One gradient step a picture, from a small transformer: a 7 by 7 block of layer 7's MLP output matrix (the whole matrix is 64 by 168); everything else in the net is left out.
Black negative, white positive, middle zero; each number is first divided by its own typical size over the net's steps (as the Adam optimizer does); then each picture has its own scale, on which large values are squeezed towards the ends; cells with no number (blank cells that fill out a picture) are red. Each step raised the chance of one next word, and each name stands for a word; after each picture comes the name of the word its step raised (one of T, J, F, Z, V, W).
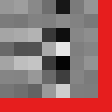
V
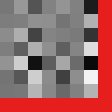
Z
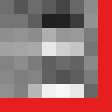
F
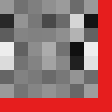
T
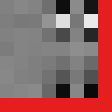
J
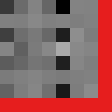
V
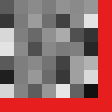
F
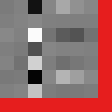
Z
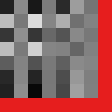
J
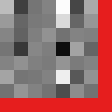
F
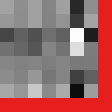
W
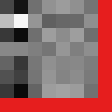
J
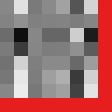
W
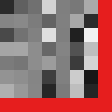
Z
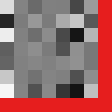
J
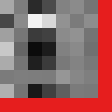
T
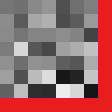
F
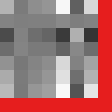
W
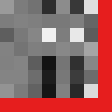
W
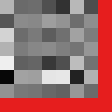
Z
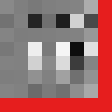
T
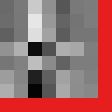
V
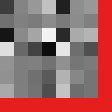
V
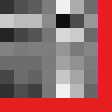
J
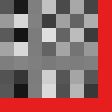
J
